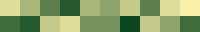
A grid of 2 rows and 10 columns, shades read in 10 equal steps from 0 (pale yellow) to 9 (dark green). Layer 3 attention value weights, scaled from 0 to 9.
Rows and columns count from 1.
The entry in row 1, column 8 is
6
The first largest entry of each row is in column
4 7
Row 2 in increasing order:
1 2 2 4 5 5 7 7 8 9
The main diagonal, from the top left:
1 8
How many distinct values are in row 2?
7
